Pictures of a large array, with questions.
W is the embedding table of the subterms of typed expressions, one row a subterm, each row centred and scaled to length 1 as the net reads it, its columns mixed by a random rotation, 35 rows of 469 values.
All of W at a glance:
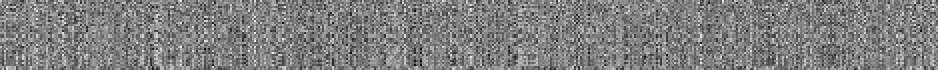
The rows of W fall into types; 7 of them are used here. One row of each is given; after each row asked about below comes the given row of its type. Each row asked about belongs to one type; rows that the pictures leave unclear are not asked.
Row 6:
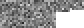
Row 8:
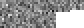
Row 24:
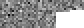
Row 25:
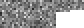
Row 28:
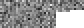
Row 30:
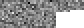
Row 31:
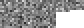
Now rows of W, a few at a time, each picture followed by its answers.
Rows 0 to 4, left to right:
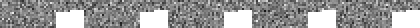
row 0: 30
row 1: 6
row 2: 28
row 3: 24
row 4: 28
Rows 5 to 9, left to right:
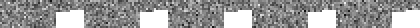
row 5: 25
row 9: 24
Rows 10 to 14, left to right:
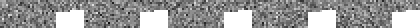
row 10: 8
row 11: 30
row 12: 6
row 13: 25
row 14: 8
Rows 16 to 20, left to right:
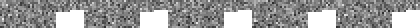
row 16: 8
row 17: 31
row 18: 31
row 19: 8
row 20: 8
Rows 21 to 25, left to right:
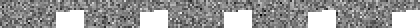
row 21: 28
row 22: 31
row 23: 30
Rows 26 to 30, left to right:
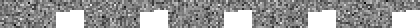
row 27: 31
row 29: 31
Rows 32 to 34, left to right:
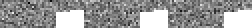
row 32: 30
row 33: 24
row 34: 24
